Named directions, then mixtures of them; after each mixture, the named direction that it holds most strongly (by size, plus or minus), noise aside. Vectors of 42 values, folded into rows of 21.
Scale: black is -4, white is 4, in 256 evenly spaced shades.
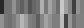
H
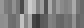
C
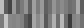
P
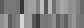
C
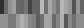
H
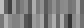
P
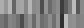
H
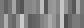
H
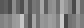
H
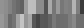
C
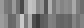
C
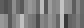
H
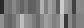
H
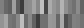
C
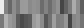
H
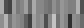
P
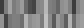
C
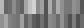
C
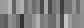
H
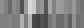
C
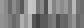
C
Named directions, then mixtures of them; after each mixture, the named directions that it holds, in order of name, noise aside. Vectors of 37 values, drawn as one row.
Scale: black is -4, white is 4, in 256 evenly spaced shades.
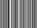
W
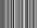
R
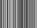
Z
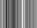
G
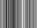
G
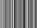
R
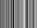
G, R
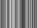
G, W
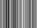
G, W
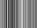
G, Z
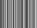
R, Z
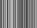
Z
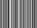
W
